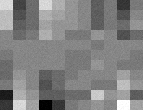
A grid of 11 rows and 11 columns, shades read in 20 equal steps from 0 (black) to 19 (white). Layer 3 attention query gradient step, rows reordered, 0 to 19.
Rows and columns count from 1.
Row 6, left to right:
9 10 10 10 10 9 9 10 10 10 9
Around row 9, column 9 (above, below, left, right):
10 11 9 14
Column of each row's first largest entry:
1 1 1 4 1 2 8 10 10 8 10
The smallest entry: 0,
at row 11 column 4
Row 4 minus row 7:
2 -2 -1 3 1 0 0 0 0 -3 -1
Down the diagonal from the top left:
16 6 8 13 10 9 9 10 9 12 12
